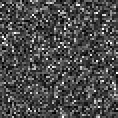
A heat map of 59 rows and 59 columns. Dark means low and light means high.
Slope: none. Odd rows or columns: none. Seam: none. Stripes: none. Mirror symmetry: none. Grain: fine. Average level on the scale: 30%. Histogram: skewed, a long tail of high values.
